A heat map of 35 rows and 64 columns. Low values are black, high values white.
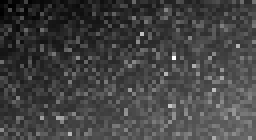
Ninth with the lowest average: top left. Slope: up to the bottom right. Mirror symmetry: none. Grain: fine. Ninth with the highest average: bottom right. Stripes: none.
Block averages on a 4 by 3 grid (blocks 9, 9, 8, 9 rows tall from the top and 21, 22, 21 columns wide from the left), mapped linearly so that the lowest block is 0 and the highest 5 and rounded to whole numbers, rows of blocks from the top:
012 | 123 | 234 | 345
